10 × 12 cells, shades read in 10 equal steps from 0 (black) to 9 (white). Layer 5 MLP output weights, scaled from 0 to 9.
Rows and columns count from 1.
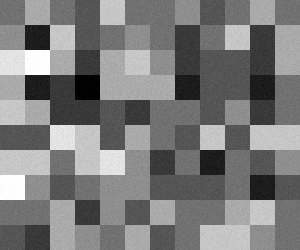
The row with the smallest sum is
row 4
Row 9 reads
4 4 6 2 5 3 6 4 4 6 7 4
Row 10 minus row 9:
-1 -2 0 3 -1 3 -3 0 3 1 -2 0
